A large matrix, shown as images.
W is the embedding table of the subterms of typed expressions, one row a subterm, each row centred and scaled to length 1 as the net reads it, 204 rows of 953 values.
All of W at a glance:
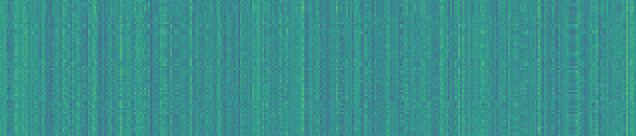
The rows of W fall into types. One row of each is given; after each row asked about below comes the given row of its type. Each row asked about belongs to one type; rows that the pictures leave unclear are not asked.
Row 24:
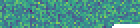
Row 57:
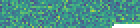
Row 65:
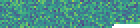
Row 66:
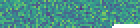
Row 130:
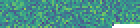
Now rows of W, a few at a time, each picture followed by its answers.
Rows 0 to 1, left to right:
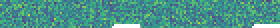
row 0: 66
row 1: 24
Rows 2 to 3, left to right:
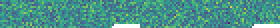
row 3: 130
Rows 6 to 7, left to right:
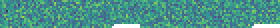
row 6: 65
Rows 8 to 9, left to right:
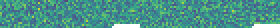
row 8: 130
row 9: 65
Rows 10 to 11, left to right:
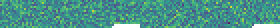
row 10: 65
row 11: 130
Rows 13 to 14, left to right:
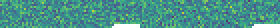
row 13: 65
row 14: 65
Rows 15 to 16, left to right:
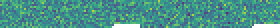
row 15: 65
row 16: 66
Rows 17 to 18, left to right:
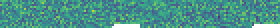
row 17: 65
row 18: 66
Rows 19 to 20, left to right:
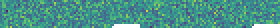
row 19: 65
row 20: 66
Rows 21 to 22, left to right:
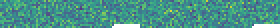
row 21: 66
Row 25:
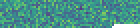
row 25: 66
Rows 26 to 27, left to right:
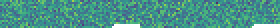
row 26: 65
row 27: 57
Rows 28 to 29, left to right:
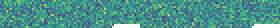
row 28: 24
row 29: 66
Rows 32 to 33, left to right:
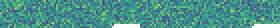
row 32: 130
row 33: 57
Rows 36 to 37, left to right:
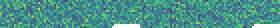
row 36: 130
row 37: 24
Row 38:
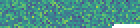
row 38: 130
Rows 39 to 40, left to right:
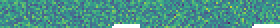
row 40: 130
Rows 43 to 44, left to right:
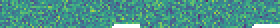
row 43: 57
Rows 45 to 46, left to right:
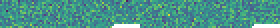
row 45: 57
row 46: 66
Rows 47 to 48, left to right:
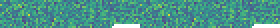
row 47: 66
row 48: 66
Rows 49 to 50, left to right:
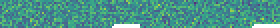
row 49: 66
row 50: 57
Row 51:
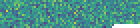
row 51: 66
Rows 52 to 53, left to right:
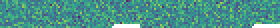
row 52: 57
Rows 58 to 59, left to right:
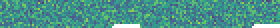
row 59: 24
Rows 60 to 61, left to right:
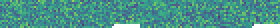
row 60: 65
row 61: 66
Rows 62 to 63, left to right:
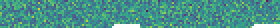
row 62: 130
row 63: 57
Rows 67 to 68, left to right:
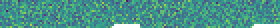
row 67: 57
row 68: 57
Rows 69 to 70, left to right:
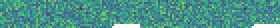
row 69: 66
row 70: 65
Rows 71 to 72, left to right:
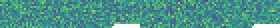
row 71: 65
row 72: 130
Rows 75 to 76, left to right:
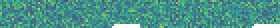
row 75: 130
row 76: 65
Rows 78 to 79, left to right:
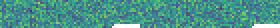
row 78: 24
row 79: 66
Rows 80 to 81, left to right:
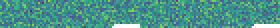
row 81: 65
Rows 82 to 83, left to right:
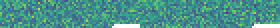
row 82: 130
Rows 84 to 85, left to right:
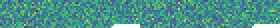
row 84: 57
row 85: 130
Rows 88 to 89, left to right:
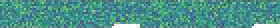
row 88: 65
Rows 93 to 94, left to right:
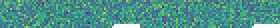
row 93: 130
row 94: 66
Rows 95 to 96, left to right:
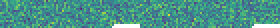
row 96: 66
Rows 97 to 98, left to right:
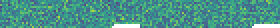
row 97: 57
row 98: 66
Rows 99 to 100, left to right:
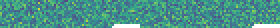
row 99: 130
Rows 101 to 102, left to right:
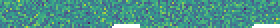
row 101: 130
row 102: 65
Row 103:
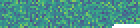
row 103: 65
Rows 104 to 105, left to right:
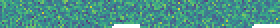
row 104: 65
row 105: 130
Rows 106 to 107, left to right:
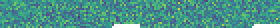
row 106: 66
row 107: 130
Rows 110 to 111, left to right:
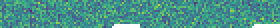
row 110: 24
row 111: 57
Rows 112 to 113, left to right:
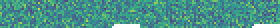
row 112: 130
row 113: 65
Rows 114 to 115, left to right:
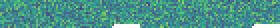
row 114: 66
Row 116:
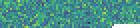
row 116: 130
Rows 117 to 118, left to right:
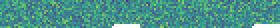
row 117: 130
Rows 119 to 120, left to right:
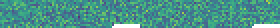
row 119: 66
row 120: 66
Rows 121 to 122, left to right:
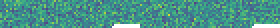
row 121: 24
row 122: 66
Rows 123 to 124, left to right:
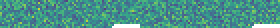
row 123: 130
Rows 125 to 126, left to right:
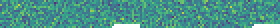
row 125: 57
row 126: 65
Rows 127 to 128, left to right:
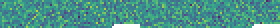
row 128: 57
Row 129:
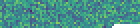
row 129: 24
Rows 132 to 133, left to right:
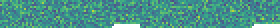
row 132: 65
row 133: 57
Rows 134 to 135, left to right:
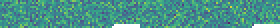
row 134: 65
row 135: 130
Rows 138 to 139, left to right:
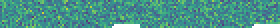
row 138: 65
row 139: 65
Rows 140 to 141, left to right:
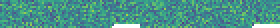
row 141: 130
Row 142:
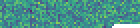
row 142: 24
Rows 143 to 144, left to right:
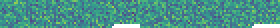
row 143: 65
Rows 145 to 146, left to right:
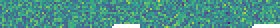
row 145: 66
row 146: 130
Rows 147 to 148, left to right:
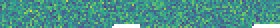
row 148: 130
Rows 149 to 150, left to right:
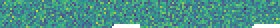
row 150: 65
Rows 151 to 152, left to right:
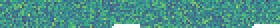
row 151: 66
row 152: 130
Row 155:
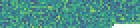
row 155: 57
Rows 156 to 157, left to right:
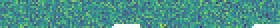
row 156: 65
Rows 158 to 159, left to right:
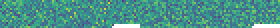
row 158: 130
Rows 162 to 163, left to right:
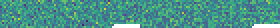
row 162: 65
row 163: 66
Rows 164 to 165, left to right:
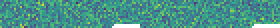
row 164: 24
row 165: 57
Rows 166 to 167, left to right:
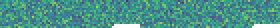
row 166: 130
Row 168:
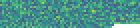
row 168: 65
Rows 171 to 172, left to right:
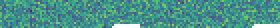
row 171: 24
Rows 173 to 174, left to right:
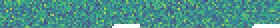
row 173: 24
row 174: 130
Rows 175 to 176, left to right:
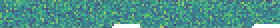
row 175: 24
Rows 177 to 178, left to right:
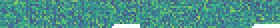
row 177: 65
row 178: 57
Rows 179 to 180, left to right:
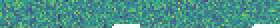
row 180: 130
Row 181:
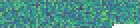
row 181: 66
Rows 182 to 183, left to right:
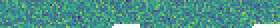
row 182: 57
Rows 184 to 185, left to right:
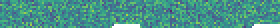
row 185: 24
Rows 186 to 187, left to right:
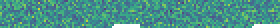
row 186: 130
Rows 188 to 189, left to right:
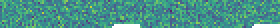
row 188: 65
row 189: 24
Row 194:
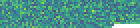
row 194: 65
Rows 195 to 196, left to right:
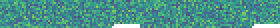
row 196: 66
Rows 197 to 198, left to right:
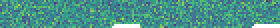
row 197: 57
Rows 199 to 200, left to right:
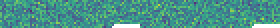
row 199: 24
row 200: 57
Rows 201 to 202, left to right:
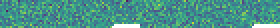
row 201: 57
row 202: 130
